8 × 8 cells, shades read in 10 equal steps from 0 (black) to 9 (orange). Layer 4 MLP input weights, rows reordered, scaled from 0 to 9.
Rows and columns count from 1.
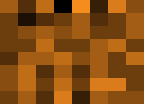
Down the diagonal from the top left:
6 1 6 4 5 6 8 5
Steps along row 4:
same up down same up up down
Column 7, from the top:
8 4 4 7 4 4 8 5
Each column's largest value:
6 7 7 8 9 8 8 7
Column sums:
35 39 39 41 39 41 44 41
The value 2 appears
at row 1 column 6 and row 8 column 5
